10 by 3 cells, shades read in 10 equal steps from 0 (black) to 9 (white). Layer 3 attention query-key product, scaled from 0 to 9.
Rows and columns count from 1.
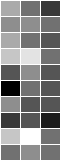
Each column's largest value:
7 9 4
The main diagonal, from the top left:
6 5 3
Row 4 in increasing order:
4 7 8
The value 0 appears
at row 6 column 1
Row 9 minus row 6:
7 5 1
